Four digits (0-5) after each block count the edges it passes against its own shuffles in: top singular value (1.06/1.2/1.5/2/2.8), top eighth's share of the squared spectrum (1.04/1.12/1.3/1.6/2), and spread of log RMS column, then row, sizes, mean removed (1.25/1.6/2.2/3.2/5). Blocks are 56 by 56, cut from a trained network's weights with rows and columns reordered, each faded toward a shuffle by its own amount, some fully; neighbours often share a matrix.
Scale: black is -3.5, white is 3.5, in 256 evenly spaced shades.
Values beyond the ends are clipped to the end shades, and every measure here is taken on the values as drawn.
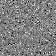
1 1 0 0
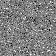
0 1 0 0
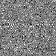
3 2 0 1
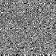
3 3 0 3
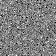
0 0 0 0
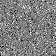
0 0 0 0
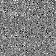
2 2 1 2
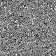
0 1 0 0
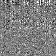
3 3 1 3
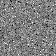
0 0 0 0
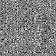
2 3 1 2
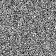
0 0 0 0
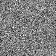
0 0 0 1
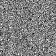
2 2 0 0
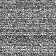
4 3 1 1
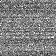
3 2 0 1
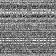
5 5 2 3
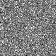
0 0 0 0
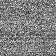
2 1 0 0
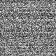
3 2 0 1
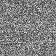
1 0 0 0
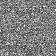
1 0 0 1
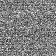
1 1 0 0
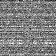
4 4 1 2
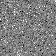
0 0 0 0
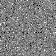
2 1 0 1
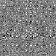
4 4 2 2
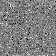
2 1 0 0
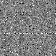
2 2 1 1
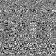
3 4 0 3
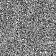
1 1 0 0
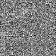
2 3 1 1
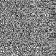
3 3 0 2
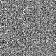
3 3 1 1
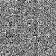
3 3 1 1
